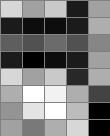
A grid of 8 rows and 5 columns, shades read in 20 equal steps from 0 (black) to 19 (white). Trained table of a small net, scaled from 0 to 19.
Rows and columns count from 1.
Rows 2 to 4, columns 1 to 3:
2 1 1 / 7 6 8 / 2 0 1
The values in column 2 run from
0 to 19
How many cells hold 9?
1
